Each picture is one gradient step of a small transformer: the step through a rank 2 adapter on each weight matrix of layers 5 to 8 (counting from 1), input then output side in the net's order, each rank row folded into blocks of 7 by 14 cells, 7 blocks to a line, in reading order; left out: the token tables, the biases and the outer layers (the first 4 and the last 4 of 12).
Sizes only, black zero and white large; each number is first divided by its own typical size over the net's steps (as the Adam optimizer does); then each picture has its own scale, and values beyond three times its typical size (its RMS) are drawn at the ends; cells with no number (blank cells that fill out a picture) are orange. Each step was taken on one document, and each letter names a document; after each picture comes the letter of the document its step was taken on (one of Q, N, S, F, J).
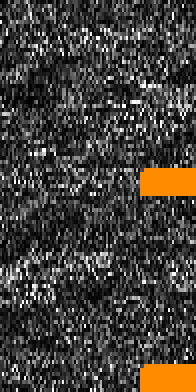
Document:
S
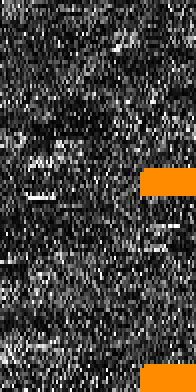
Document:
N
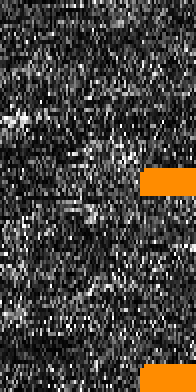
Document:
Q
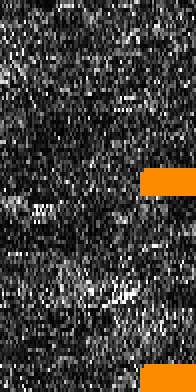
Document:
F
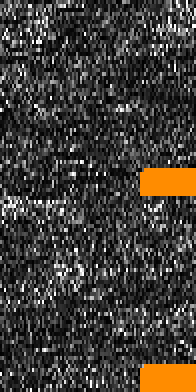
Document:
F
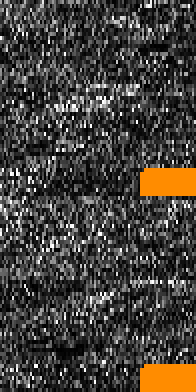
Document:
S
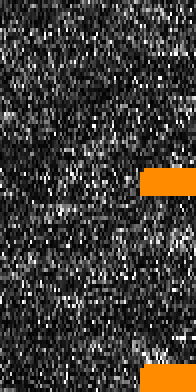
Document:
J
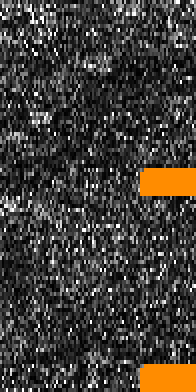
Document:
F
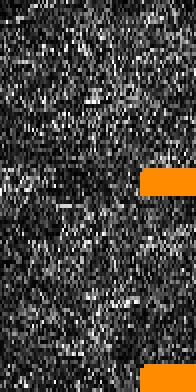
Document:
S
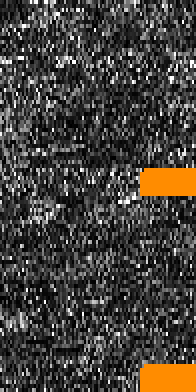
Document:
S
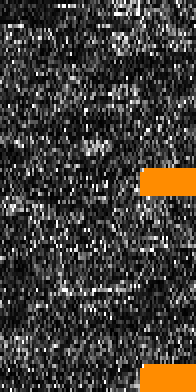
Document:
F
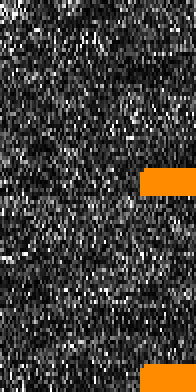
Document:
J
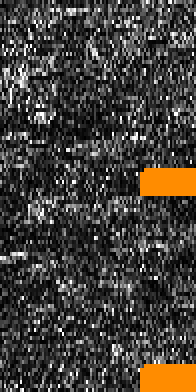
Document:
J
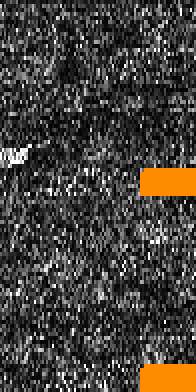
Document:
J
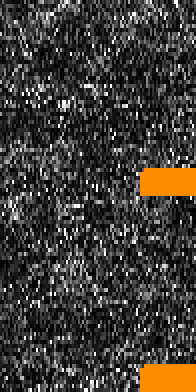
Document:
F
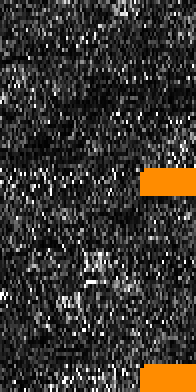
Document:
J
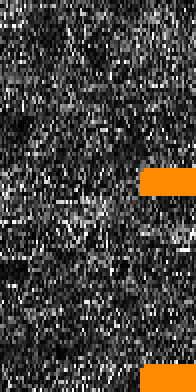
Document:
S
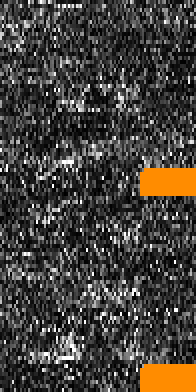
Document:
J
